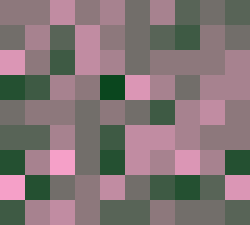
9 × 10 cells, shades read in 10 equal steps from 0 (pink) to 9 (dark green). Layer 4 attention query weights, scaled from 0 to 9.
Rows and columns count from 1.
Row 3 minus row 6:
-5 -2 4 -3 -4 3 2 1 0 -1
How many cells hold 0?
2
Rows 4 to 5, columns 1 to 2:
8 7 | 5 4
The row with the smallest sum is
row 3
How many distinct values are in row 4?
7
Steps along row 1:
same down up down up down up down up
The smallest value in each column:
0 3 0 2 2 1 2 1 2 1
